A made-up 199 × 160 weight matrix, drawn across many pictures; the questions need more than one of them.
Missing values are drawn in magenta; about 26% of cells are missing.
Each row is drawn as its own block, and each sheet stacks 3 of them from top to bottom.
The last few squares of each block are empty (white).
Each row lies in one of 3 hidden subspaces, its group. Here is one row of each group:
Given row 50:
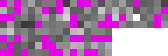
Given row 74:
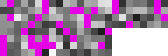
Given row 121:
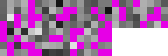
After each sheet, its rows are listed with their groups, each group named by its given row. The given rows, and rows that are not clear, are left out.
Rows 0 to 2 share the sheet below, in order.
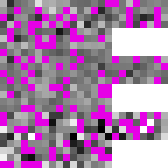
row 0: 74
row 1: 74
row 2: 50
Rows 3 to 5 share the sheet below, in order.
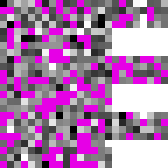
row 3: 74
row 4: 74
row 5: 121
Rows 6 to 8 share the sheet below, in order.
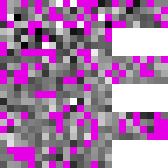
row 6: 74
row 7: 50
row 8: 121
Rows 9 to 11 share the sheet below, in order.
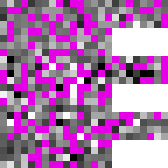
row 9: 50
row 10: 74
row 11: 50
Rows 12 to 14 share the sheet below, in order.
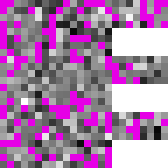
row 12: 74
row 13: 121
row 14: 121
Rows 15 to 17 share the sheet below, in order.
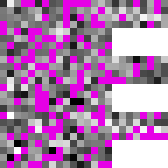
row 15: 74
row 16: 121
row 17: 74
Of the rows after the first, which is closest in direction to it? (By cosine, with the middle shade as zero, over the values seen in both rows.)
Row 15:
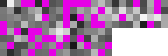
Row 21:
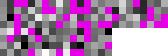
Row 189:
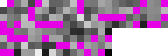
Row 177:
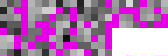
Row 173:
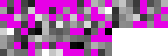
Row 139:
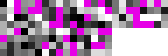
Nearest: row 139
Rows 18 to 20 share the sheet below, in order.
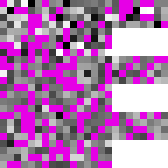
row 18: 50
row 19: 50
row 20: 121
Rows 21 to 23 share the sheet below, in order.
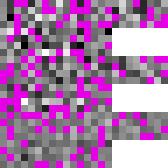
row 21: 121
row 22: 121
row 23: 121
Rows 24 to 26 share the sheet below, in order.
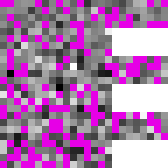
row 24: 121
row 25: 74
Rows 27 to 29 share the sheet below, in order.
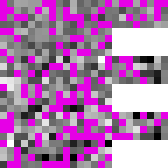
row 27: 50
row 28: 121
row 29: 121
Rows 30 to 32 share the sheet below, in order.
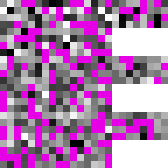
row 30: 50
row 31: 74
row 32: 74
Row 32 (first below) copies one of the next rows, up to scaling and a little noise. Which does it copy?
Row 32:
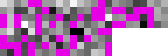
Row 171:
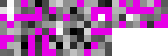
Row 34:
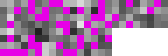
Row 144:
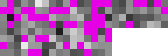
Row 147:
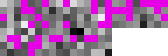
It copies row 147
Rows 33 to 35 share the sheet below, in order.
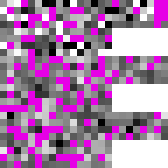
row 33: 50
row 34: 74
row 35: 74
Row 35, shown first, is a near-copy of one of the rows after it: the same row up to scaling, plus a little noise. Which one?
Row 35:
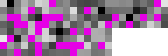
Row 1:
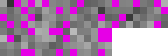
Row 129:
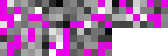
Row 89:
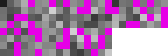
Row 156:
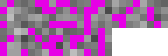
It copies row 1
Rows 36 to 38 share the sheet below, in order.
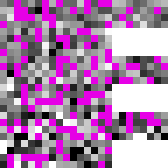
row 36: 74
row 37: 121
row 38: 121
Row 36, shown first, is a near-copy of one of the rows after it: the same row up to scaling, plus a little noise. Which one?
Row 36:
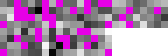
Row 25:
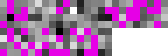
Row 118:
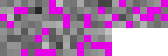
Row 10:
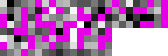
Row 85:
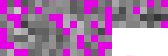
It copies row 118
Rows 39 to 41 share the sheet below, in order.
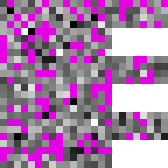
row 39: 50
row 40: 50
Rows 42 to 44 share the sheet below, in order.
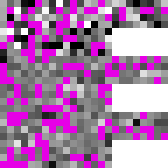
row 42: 121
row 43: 74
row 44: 50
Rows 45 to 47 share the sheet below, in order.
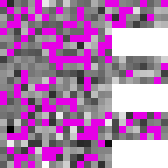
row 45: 50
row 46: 74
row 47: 121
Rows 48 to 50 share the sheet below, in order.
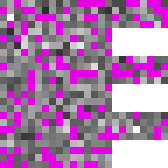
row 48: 121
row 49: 121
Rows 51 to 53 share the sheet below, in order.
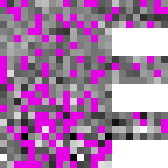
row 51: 74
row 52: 121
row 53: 50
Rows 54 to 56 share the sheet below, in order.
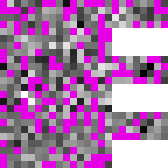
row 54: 50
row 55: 50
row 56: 50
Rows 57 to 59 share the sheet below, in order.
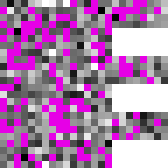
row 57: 50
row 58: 121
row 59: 121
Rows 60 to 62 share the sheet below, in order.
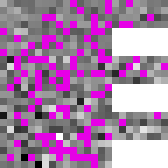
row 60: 74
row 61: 50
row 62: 74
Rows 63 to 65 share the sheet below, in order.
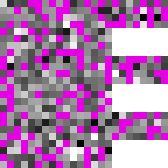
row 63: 74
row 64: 50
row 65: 121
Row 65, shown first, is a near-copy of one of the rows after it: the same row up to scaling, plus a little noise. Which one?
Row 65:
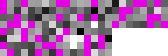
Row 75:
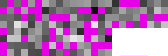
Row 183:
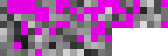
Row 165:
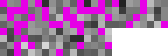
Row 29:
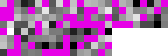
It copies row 75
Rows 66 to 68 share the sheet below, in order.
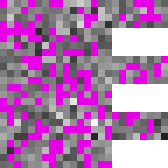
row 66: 74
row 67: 50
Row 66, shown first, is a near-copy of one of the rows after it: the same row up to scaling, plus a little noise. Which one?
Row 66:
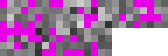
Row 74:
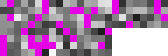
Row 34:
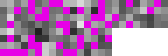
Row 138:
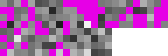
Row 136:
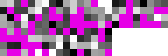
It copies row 34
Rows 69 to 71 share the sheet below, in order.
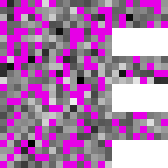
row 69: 74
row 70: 50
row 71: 50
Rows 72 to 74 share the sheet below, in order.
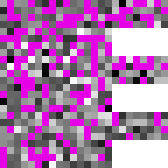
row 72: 121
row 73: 50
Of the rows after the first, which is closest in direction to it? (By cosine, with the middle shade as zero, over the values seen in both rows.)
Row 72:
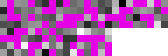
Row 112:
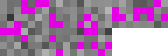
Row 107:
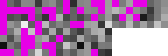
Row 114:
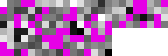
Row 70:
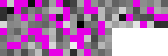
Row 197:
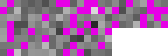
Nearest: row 197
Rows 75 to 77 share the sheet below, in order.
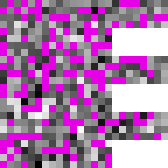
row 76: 74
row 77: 50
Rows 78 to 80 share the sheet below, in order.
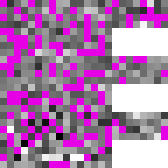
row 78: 121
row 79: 74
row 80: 121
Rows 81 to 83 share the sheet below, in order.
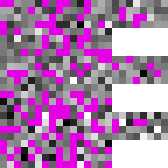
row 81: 74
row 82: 50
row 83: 121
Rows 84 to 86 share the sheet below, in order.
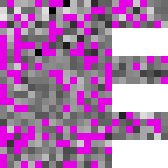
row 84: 50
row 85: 74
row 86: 121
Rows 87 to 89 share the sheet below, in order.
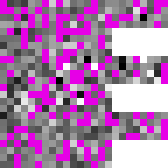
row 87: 50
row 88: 121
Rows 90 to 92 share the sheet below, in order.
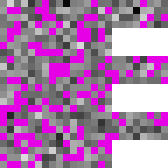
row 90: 50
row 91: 50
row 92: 74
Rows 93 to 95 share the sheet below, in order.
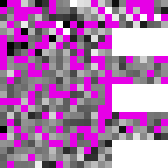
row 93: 74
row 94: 121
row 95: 50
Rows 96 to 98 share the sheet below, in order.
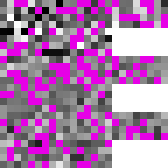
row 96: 121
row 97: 50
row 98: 121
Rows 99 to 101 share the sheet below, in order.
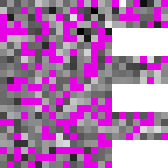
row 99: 121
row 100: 121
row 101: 74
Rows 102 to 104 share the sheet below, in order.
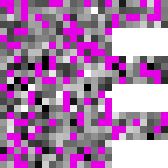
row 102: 121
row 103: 50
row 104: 74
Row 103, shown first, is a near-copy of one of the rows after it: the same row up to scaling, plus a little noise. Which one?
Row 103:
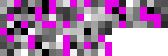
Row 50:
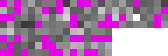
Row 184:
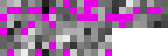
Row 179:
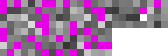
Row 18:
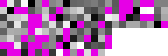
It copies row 184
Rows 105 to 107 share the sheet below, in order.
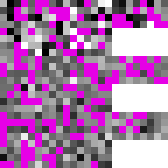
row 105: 74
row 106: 50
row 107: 50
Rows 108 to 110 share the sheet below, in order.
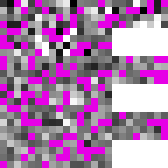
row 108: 121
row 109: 121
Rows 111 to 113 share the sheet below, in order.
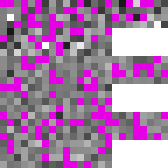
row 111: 121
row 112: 121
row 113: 121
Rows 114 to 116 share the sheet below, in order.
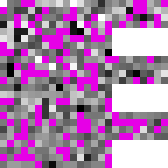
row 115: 74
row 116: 50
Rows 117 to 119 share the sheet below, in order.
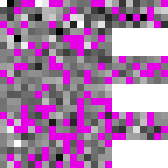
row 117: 74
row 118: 74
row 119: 74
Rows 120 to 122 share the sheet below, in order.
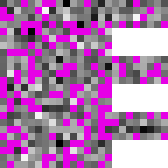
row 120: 50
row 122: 74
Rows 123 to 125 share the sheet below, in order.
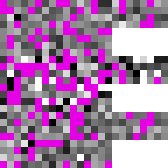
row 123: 74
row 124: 121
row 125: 50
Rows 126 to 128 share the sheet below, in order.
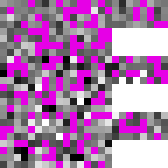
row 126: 121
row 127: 50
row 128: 121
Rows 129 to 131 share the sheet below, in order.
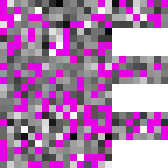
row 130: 121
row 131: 50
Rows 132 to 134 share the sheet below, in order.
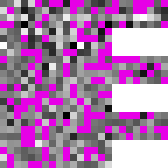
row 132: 50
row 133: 50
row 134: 50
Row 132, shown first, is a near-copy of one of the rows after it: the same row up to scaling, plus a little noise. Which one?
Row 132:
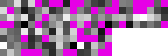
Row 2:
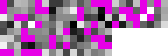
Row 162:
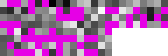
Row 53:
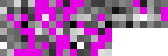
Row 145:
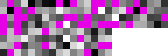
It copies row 53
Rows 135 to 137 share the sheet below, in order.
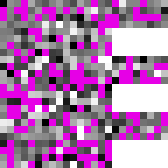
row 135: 74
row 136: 74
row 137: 50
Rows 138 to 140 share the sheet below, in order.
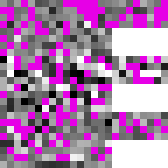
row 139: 74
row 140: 121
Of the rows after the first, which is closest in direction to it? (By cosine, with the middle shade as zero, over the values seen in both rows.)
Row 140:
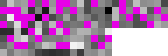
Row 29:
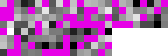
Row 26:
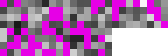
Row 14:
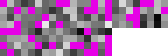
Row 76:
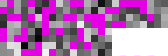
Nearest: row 76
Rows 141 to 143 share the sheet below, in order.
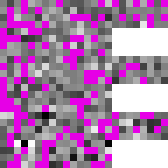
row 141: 74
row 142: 121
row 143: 50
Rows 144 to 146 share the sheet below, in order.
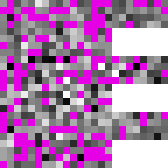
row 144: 74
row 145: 50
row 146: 121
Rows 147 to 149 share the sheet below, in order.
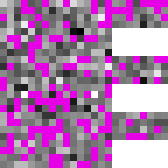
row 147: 74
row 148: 74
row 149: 50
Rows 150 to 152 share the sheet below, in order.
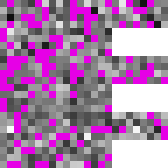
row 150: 121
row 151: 74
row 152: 74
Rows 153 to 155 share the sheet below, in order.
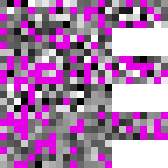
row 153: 50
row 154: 121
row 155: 50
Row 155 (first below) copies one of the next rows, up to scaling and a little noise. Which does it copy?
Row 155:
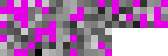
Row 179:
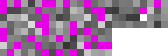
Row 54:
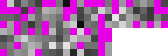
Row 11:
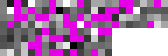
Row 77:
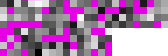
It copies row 77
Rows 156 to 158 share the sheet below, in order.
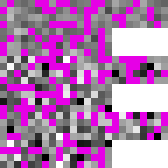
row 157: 50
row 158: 121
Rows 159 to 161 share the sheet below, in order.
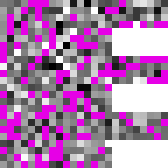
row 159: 121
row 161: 121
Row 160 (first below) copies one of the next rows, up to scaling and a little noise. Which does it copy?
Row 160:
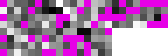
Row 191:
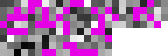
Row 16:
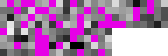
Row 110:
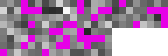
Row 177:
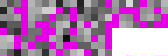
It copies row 110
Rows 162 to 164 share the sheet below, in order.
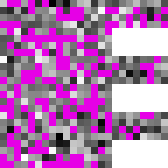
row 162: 50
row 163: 74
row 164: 74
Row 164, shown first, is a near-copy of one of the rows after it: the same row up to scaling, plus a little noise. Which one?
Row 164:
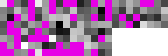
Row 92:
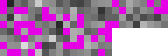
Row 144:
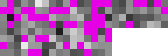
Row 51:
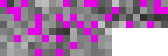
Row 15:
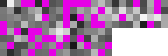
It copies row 92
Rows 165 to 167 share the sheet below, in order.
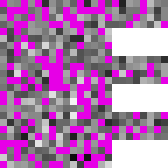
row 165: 121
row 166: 74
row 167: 50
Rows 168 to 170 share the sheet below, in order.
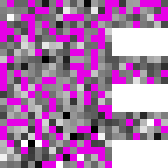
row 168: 121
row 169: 50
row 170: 50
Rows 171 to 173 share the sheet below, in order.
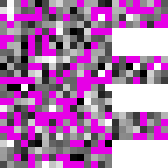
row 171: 74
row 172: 50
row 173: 121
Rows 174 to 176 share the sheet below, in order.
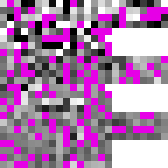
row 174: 121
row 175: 121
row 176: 50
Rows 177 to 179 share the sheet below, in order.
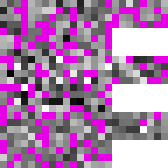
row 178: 121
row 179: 50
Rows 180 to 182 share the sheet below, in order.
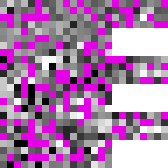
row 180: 50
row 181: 50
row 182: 74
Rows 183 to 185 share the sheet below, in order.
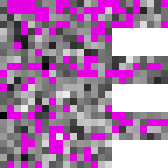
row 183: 121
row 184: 50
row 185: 74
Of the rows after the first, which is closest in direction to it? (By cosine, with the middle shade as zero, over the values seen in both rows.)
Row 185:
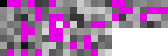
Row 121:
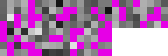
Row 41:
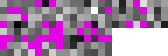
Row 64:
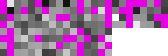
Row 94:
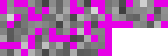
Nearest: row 64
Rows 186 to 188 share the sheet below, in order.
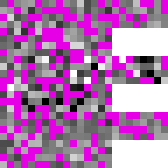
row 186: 121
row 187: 121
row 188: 121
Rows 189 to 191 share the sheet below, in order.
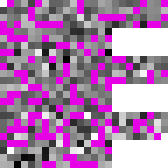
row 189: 74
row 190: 50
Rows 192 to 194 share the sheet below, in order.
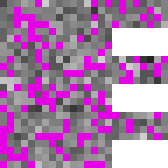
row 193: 121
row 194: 121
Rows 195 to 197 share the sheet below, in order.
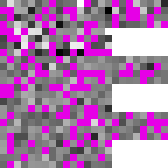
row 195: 121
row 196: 50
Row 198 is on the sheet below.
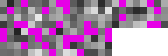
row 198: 121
